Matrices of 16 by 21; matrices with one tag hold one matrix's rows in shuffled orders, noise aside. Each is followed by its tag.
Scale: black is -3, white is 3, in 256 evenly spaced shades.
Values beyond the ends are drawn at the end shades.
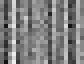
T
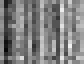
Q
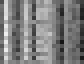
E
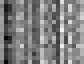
Q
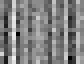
T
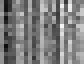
Q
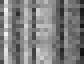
E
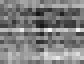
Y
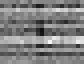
Y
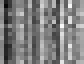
Q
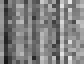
Q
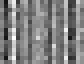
T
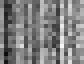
Q
